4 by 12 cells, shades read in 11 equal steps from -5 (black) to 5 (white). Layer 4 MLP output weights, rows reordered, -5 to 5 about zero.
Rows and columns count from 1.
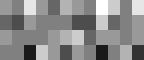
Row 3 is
1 0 0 0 1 2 3 -1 1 1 0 1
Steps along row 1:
down up down down up down down up down down up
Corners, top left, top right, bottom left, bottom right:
1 4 0 -3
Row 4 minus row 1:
-1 0 -8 2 2 -4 0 0 -9 -3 2 -7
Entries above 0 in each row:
8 3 7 4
